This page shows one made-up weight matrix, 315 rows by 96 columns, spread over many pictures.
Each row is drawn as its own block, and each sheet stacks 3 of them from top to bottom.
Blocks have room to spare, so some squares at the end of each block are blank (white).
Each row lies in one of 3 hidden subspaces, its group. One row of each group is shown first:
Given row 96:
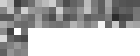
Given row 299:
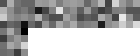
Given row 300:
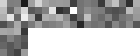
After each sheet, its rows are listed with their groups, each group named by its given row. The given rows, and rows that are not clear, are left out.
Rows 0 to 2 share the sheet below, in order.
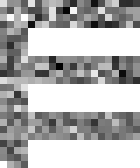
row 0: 300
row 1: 299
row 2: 300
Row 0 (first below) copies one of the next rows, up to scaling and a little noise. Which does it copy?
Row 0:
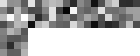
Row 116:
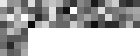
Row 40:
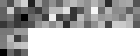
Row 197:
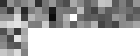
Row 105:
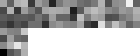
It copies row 116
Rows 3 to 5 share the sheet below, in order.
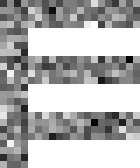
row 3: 300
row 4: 300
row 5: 299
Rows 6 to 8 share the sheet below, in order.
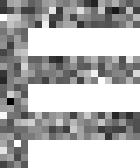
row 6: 300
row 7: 96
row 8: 96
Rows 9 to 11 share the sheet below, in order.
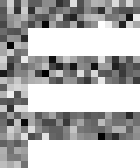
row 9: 96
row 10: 299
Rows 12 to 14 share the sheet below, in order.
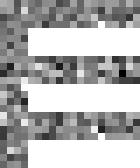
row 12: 96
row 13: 299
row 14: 96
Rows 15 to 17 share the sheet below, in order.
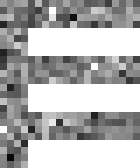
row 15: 300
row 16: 299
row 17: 300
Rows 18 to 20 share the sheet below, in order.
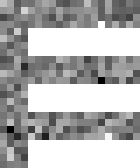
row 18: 96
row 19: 96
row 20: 300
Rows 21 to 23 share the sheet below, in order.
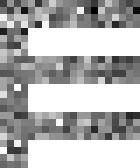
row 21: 300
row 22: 96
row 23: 96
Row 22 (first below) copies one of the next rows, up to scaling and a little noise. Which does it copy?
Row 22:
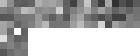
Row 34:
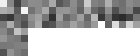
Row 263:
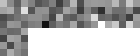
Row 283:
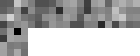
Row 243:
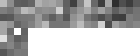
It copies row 243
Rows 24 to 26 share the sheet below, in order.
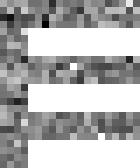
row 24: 300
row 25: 300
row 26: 96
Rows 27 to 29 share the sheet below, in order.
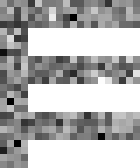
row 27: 300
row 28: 96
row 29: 96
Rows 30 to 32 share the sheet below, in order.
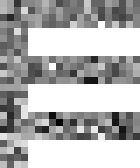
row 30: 96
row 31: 300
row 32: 299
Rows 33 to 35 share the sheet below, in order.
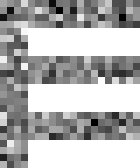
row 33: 299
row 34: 96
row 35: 299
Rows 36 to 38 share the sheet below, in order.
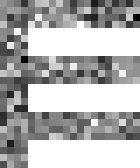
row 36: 96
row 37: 299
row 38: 299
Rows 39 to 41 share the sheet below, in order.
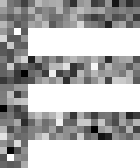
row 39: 96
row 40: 300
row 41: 96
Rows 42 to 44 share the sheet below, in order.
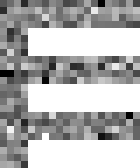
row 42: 299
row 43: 300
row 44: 300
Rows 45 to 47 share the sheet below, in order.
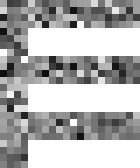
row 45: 300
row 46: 299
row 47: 300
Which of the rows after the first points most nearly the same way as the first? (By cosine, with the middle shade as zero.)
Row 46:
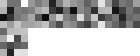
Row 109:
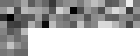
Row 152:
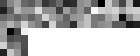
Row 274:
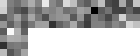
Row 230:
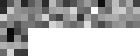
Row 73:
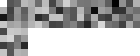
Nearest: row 73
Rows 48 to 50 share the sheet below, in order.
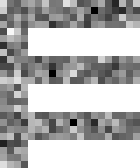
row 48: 299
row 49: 300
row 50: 300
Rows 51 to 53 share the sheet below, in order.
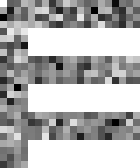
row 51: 299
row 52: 96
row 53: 300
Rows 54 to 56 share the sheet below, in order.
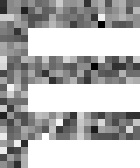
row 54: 96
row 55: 299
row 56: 96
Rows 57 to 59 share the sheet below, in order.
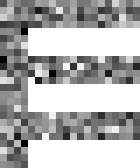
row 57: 299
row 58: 300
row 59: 300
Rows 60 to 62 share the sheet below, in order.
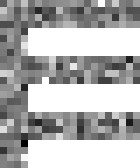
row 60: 299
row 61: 300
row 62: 299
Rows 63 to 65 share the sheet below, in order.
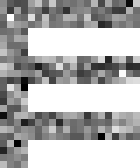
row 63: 300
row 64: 299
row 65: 96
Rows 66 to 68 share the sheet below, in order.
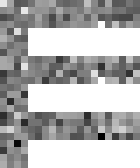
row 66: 96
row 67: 96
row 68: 96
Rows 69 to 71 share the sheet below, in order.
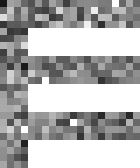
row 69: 299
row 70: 300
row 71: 300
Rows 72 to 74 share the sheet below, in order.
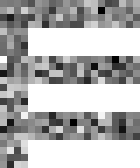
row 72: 300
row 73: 299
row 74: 299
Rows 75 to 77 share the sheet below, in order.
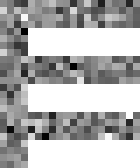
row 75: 300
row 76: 300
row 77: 300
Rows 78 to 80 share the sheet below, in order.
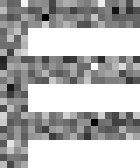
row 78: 299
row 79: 299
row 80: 299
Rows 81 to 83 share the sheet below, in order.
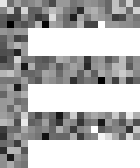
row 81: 300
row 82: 96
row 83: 96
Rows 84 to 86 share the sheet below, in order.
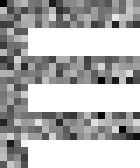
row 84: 96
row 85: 96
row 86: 299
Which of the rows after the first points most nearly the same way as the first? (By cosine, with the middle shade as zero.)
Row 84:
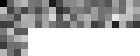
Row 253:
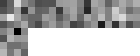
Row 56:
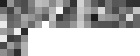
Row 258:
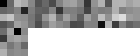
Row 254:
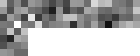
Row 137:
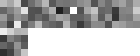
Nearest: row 258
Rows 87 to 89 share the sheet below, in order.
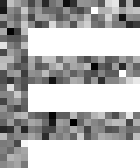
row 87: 299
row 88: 299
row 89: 300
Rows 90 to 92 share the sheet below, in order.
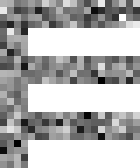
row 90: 299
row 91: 96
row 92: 96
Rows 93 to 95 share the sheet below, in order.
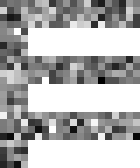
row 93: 96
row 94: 300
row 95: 300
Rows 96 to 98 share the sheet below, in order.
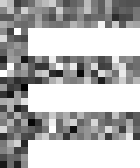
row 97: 299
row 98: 300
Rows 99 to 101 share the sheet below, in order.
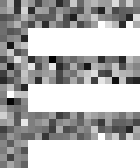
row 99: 96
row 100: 96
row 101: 96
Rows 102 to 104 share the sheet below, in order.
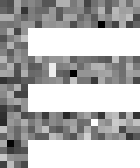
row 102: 96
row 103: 300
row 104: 299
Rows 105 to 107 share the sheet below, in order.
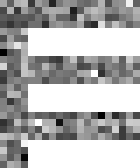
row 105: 300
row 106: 96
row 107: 299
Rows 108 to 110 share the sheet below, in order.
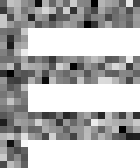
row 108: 300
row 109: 300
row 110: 299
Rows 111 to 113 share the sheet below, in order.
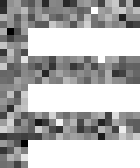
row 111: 299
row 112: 299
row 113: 299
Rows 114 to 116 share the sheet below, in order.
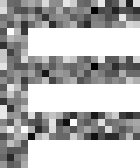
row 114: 299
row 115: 299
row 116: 300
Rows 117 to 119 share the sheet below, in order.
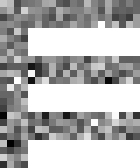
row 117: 96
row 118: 300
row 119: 299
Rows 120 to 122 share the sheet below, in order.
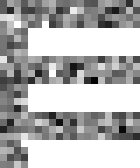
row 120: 300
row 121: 300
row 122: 299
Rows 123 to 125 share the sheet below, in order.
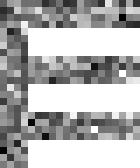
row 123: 299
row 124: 299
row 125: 96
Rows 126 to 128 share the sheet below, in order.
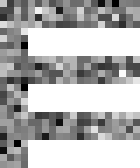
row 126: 299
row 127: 299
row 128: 96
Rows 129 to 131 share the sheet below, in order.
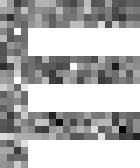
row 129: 96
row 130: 300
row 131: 299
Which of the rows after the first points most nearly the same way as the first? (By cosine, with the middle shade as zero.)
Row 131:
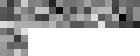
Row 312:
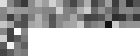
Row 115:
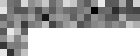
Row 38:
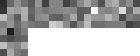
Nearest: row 38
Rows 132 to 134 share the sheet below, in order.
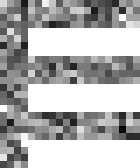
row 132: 299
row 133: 300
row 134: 299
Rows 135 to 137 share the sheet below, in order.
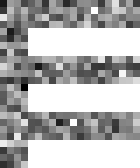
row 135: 299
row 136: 299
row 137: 300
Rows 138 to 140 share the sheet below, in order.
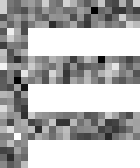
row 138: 299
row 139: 300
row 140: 300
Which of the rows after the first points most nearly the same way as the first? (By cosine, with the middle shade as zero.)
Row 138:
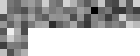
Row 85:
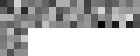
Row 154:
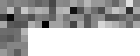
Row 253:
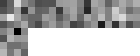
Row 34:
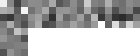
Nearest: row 34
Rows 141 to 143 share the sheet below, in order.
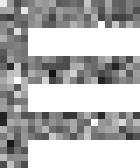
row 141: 96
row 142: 300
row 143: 299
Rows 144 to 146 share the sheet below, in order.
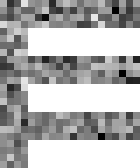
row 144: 299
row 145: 299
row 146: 96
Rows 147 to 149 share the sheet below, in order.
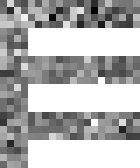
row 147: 300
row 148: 96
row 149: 299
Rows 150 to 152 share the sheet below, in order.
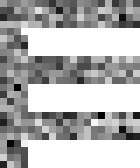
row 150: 299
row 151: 96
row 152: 299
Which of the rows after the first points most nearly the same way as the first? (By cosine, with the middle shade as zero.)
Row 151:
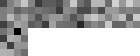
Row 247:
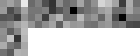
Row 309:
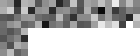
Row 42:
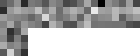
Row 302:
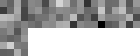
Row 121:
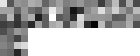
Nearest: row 309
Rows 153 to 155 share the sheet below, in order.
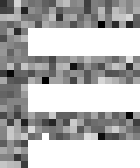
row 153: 96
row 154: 300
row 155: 300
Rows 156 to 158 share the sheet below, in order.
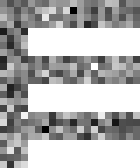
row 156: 300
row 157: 299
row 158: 299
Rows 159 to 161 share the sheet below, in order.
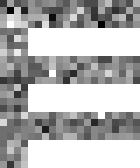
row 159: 300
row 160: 300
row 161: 299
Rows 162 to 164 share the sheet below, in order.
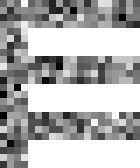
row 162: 299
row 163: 96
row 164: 299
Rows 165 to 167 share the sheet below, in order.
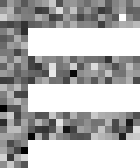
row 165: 299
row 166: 300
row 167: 96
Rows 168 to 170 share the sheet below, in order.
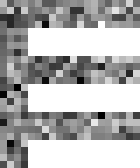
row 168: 300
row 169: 96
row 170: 299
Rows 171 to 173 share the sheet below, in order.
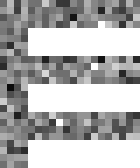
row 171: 96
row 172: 299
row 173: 96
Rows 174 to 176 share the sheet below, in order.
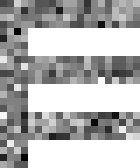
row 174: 96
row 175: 96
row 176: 299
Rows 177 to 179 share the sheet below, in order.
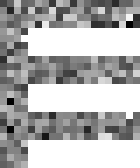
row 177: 96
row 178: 96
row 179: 300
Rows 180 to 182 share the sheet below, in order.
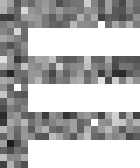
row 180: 96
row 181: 96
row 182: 299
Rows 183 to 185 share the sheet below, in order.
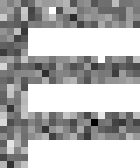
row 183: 300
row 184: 299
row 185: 299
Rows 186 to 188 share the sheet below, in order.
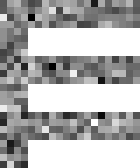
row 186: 300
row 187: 300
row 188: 299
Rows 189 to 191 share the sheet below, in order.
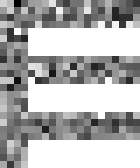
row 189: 96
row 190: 300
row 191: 299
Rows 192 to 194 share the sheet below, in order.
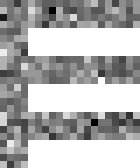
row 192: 300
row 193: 96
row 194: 299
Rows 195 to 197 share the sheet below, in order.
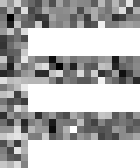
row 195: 300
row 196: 299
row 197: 300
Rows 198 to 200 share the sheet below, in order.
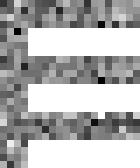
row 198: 96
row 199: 96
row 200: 299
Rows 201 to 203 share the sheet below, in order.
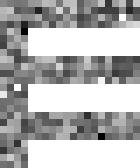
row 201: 299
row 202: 96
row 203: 96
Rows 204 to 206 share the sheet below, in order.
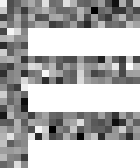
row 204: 299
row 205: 299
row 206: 300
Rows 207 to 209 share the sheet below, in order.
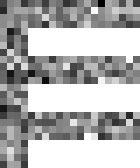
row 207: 299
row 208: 300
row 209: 300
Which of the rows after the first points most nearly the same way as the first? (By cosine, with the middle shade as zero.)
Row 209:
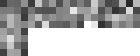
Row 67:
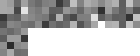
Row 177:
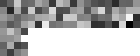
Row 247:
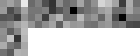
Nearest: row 177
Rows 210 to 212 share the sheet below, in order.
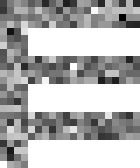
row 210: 299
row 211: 300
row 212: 300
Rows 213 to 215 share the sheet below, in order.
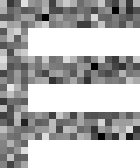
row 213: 299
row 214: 299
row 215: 96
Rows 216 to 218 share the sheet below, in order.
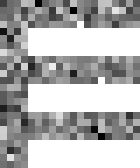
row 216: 300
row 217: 300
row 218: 96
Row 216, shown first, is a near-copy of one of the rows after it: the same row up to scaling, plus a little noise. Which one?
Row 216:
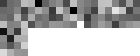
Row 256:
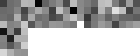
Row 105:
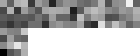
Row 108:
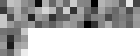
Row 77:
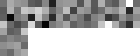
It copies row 256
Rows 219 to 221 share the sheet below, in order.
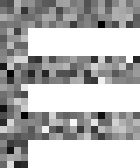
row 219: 96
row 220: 300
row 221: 299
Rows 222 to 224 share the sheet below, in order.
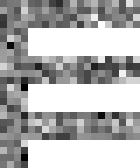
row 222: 96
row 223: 299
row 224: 299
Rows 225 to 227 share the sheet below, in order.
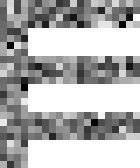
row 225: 96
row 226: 299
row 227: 299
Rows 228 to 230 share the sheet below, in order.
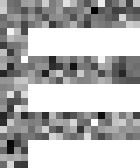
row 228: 299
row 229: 299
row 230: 299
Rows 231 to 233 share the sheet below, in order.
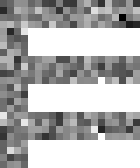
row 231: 299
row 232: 96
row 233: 96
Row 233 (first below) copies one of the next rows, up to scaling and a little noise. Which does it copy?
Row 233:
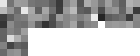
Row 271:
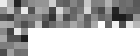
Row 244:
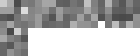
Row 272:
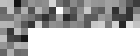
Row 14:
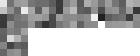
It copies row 14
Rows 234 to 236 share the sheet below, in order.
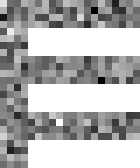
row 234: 299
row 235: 96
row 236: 96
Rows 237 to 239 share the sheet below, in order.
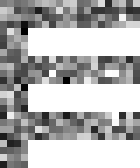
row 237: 299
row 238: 300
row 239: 299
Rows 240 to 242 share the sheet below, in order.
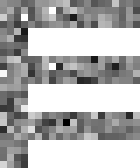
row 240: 300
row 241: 300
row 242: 300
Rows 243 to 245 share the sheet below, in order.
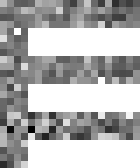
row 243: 96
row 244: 96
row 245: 300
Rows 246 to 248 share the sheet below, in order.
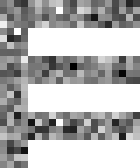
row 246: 96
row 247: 299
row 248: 96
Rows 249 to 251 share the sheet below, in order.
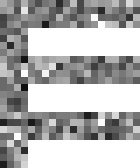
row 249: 96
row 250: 300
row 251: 300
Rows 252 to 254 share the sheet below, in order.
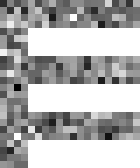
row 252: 300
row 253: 96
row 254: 300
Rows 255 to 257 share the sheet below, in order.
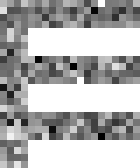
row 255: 299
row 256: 300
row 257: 300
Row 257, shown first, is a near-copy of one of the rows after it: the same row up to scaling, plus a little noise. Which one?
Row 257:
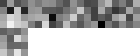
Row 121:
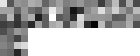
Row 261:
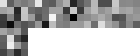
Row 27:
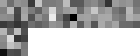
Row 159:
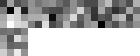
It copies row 159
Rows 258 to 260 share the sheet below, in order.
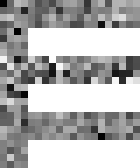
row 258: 96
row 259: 96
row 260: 96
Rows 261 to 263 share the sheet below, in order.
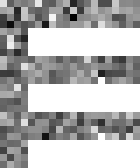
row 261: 300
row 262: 96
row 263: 96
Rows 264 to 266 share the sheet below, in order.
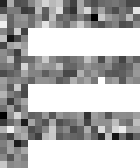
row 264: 96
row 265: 96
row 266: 96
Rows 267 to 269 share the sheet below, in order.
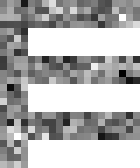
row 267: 299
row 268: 299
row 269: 300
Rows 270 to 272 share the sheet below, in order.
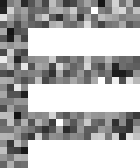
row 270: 299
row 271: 96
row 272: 96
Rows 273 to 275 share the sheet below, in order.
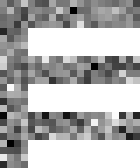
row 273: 300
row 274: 299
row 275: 299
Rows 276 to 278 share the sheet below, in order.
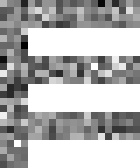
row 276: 299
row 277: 299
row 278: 96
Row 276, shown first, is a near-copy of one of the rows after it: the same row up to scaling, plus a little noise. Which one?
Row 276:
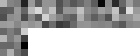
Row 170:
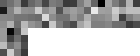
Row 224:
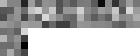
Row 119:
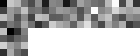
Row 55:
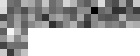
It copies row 224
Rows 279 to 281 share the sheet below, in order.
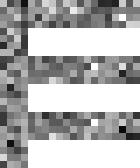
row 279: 299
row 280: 299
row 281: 299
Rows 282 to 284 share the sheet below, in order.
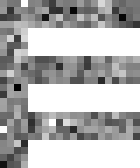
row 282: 299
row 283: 96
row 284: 300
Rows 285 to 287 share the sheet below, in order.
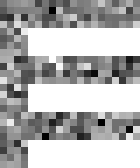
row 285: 300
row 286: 96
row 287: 96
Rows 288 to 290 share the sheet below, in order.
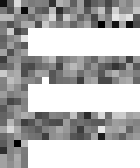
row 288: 96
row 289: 300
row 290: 96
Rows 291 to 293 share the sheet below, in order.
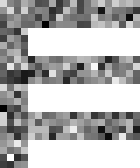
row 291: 96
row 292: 300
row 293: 96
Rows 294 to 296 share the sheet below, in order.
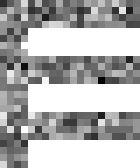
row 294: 299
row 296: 300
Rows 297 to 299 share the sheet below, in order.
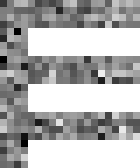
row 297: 96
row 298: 96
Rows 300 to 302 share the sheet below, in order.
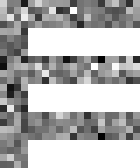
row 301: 299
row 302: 96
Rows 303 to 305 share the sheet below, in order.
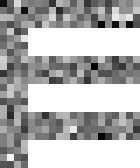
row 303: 96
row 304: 299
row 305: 96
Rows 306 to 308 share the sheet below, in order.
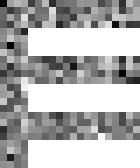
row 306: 96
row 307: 299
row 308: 96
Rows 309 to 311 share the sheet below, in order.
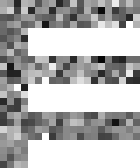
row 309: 96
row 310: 96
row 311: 300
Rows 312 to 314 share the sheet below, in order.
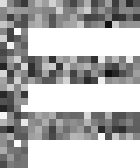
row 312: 96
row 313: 300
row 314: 96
